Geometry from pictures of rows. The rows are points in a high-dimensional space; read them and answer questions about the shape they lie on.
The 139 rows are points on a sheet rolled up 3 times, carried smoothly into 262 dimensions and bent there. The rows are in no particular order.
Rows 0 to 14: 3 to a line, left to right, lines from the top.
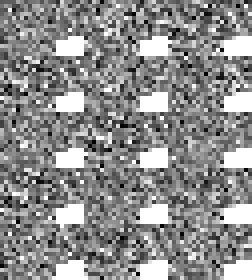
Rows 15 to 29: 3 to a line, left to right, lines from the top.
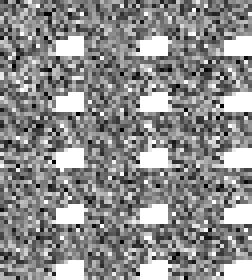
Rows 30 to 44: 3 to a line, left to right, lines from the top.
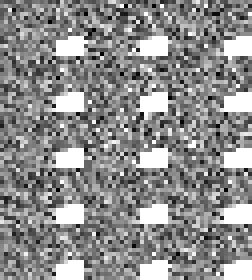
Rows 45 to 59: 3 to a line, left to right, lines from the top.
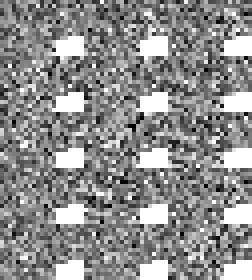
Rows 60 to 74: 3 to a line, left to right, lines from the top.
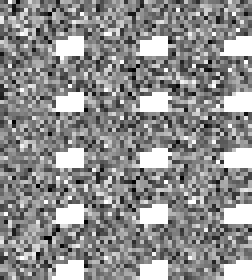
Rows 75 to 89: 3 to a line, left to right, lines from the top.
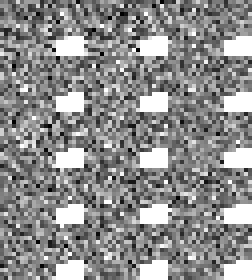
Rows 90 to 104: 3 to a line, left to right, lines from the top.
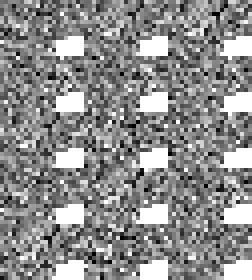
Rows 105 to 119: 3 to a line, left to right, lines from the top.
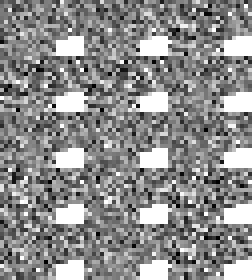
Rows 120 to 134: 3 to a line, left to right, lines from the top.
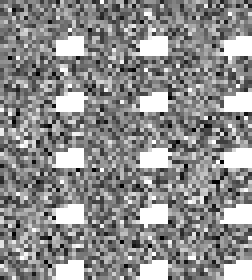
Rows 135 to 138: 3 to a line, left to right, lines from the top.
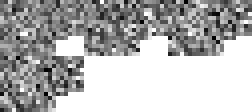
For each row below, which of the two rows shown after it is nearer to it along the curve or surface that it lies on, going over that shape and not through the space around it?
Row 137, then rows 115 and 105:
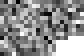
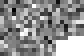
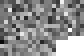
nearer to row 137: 115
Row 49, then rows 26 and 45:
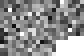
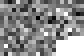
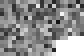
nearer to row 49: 26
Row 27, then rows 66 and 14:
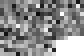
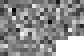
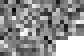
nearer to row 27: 14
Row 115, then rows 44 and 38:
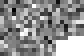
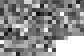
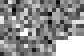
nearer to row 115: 38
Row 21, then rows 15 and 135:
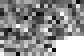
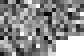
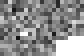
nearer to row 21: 15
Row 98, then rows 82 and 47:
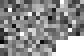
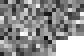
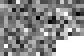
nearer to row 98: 47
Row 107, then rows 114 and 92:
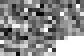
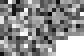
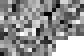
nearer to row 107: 114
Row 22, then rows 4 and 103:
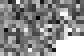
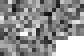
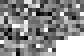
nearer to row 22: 103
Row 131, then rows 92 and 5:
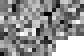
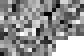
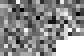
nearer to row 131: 92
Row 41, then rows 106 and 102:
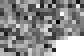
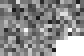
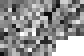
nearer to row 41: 106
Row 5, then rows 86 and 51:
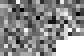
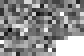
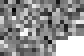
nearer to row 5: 51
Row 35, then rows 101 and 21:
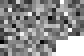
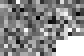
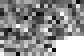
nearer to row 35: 101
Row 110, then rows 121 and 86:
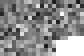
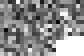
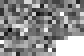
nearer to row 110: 86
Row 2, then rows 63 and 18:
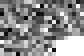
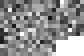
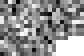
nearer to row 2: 18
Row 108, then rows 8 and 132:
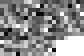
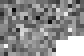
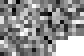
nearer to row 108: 132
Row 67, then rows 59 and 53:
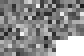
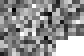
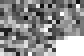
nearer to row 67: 53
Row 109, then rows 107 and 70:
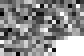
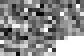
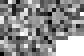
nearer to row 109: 107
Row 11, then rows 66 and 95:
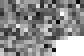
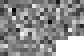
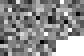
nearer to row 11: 66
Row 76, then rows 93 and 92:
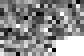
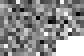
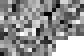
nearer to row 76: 93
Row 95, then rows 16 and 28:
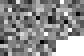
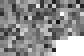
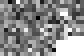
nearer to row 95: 28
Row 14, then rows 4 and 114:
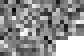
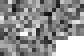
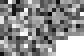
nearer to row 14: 4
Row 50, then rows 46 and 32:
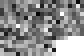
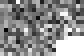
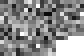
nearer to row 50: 32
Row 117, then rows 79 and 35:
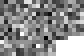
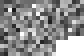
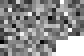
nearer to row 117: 79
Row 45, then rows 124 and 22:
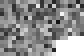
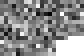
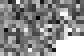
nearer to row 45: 124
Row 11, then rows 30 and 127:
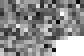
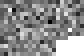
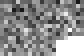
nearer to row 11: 127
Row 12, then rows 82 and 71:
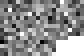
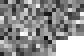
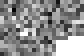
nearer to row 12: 71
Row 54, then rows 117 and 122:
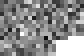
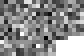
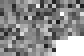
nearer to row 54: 122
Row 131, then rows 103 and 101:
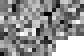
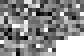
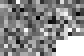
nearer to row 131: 103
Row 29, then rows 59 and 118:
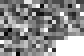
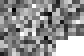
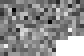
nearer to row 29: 59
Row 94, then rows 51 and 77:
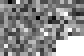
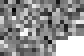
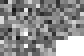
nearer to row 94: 51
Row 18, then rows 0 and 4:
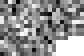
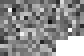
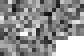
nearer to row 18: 4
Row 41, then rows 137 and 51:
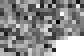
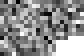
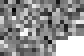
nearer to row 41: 51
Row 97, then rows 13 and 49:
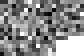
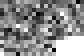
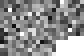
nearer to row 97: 13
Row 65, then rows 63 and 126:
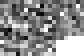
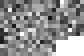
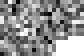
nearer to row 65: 126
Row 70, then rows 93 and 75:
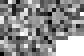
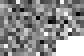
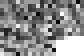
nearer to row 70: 75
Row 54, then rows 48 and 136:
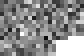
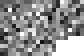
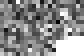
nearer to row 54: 136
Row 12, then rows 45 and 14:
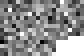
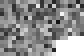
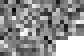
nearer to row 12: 14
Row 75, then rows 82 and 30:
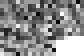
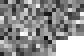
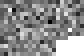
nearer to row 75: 82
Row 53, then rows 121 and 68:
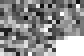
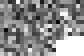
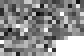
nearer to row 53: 121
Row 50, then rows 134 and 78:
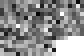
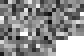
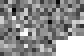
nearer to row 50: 134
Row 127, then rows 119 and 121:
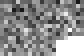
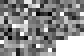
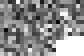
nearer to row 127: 121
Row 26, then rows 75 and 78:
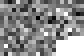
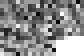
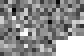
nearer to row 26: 75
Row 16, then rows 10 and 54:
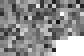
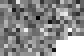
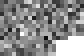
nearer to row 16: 54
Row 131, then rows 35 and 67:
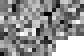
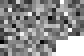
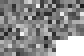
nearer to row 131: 35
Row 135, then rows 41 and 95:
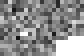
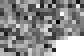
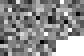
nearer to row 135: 41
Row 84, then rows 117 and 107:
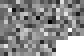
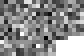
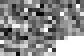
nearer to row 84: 117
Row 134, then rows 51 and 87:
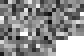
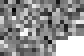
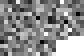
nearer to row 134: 51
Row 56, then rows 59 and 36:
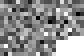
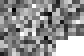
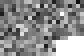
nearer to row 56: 59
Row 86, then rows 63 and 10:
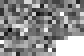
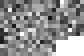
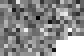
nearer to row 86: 10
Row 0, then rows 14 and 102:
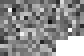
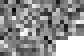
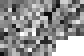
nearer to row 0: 14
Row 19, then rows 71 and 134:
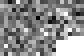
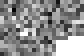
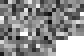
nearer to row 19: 71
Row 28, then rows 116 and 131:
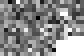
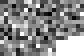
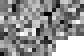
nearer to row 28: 116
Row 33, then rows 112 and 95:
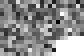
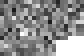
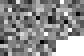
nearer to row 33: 112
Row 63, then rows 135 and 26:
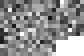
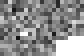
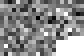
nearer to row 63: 26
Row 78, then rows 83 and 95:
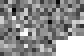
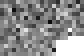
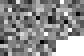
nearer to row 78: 83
